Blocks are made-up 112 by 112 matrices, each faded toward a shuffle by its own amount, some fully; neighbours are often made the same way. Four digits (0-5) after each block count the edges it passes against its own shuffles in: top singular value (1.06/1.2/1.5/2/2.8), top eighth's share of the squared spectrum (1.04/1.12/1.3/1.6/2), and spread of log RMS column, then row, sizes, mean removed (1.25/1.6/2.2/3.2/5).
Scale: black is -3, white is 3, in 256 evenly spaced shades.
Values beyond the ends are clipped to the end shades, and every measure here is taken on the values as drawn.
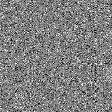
4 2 1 1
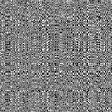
5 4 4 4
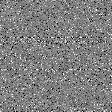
2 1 0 2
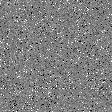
1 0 0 0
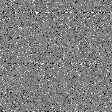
2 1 0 2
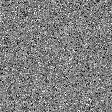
0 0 0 0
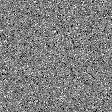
0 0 0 0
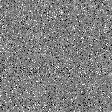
3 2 0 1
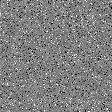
0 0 0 0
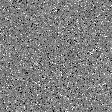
0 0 0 0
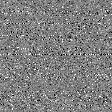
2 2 0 3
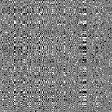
5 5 4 3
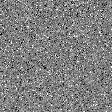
3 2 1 0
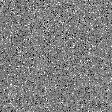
0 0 1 0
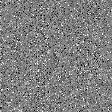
0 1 2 0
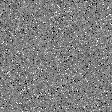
0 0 0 0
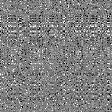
5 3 2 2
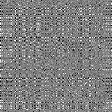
5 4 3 4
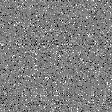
4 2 1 1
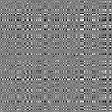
5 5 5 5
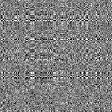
5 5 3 4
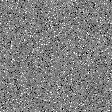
2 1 0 0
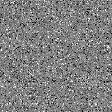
3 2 1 1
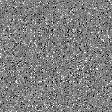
4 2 1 1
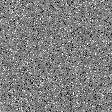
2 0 0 0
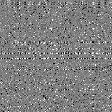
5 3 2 3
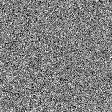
1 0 0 0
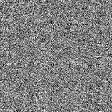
3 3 1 1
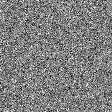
0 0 0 0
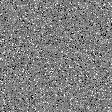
2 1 0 0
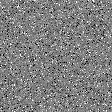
0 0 0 0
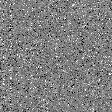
1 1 1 0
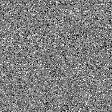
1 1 0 2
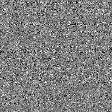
1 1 0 3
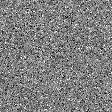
0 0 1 1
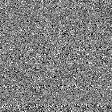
1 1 0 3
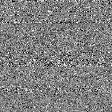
1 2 0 4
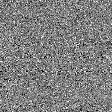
1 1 0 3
